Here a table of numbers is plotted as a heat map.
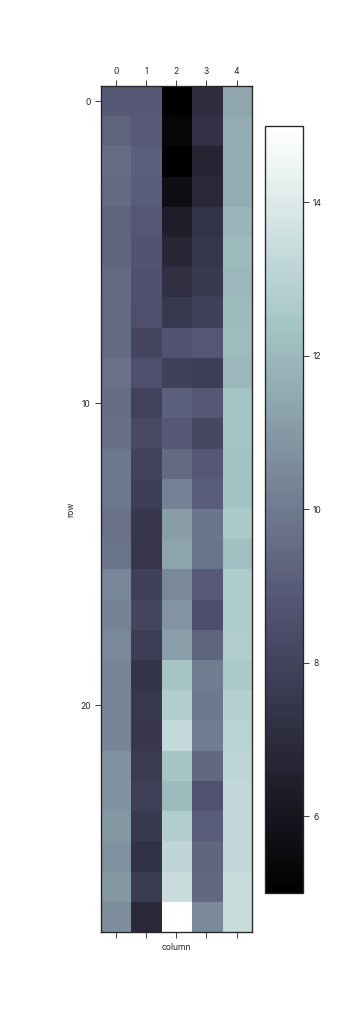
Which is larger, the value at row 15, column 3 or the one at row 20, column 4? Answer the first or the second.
the second
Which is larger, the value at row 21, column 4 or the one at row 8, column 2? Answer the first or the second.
the first
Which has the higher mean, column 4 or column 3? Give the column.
4
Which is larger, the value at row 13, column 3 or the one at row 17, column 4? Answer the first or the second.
the second
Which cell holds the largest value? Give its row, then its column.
27, 2
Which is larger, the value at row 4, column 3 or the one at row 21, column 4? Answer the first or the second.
the second
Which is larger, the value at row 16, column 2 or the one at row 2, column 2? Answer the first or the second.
the first
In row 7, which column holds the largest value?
4
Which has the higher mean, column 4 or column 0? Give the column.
4
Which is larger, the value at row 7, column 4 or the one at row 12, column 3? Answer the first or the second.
the first
